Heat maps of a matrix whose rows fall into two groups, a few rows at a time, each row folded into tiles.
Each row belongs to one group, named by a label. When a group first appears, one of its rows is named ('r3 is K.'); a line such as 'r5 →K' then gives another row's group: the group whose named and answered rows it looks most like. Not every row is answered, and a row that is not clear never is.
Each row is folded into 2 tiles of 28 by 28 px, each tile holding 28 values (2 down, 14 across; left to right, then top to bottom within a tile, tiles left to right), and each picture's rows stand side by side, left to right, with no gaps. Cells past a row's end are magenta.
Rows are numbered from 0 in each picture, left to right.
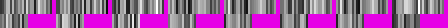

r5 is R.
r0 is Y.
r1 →Y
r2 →Y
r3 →R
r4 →R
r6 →R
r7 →Y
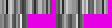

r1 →Y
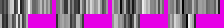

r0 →Y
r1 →R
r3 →R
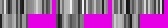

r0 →R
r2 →R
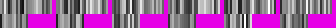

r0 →R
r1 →R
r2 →Y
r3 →R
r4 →Y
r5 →Y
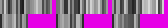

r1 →R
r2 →R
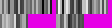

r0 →R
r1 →Y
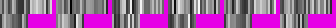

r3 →Y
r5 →Y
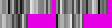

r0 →R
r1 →R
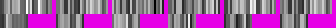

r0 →Y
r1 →R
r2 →R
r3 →Y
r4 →Y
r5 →R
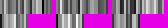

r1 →R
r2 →R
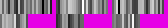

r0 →R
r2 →Y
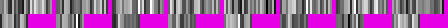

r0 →R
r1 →Y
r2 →Y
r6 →Y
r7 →R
